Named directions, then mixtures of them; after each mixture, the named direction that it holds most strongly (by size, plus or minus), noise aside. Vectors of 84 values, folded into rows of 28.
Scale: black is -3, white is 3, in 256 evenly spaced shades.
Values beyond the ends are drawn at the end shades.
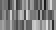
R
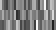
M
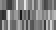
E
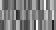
M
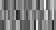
M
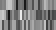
E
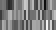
R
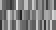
E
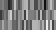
R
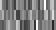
M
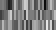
R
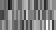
R
